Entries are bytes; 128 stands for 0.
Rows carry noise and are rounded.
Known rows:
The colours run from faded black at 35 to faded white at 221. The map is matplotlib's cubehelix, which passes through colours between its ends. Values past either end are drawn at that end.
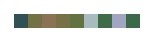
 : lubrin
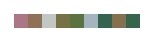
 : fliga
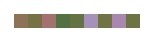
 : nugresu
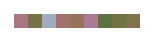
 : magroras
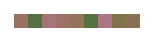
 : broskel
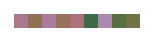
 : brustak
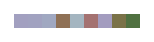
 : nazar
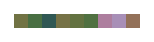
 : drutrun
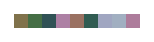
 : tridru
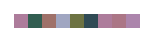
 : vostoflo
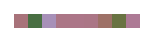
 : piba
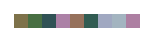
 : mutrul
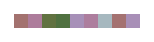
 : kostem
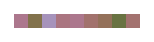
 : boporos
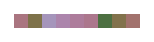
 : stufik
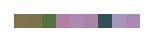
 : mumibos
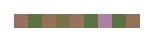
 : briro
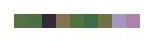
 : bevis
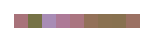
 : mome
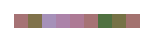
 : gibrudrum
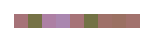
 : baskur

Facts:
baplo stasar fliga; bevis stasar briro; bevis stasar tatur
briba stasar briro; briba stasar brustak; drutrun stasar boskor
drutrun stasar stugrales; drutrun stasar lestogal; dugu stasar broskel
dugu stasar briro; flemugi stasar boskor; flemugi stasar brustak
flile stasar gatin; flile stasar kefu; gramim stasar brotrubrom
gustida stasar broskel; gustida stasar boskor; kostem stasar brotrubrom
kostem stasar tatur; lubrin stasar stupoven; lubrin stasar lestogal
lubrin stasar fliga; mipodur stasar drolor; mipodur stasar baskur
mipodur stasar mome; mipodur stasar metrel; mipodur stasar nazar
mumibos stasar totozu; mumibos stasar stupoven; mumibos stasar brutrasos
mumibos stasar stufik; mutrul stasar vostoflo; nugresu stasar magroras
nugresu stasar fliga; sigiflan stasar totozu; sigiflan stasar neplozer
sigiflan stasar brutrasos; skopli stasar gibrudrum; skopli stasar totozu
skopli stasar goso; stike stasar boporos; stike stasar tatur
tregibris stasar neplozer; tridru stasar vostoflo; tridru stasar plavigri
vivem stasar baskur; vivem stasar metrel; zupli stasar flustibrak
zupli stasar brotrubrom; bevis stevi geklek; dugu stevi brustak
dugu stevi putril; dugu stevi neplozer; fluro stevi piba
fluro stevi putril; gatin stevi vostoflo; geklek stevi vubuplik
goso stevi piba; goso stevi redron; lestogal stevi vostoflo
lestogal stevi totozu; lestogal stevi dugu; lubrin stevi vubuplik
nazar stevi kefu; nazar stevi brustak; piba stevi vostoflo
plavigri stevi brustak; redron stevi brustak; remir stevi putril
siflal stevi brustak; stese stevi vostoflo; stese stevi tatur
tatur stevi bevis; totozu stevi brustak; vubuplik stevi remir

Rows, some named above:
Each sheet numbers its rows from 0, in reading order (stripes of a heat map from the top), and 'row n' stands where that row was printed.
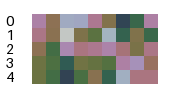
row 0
neplozer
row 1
fliga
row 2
fluro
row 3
drutrun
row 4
dugu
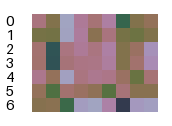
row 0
stupoven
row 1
remir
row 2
gatin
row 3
gatin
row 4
flustibrak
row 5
broskel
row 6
sigiflan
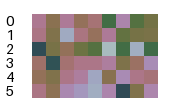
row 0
brustak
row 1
magroras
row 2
lubrin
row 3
gatin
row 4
plavigri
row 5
totozu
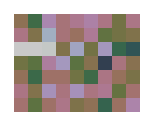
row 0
fluro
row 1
magroras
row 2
kefu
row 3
geklek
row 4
boskor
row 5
redron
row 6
tatur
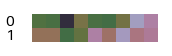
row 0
bevis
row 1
stike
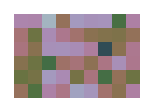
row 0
brotrubrom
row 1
stugrales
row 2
brutrasos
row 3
flile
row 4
vubuplik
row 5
goso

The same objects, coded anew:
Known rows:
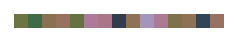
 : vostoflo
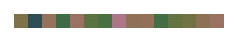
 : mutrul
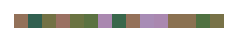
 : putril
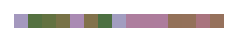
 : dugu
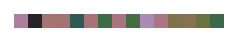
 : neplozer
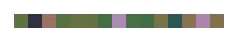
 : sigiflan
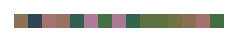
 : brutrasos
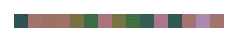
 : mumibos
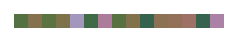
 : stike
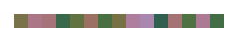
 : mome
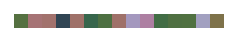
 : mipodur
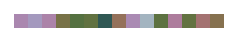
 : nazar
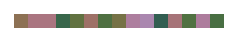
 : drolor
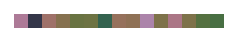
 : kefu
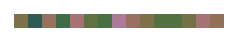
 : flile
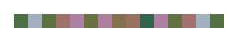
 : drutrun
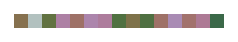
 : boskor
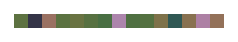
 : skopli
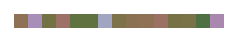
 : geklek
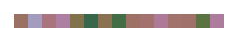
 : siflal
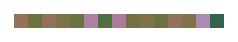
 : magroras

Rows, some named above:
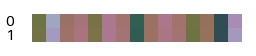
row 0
gatin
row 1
gatin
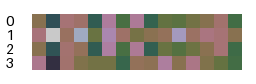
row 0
brutrasos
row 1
lestogal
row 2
brutrasos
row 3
kefu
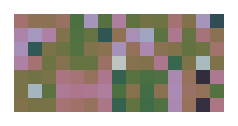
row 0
fliga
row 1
nazar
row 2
remir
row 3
lubrin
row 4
brotrubrom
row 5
broskel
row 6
brotrubrom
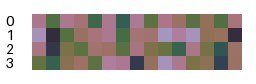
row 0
goso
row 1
brustak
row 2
flustibrak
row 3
vostoflo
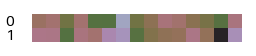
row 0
vubuplik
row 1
tatur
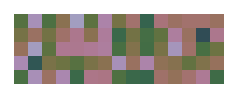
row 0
briba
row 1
boporos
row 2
briro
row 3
remir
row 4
stupoven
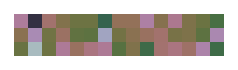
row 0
kefu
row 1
geklek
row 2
stugrales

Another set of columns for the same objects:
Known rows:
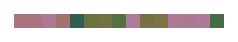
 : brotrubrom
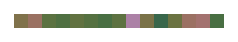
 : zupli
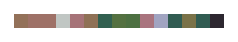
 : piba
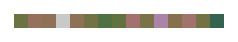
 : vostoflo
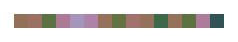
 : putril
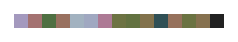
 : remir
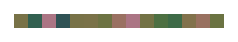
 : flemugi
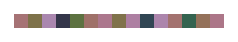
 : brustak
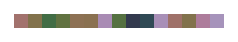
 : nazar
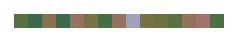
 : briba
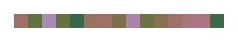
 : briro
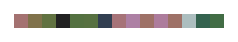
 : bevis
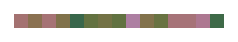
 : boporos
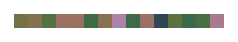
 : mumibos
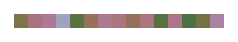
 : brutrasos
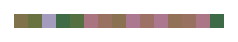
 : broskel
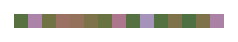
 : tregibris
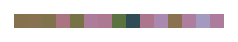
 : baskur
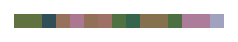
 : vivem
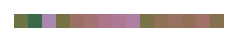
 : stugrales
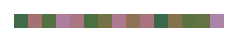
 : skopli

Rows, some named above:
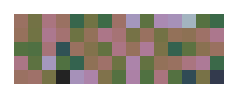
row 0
tatur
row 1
magroras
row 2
drutrun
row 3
briro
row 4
dugu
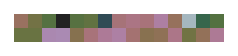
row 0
bevis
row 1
fliga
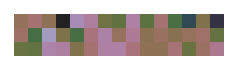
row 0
dugu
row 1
boskor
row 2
fliga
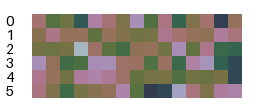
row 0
lubrin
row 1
kefu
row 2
stese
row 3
vubuplik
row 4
fluro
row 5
nazar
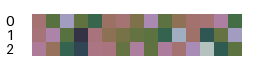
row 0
briro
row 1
redron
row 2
geklek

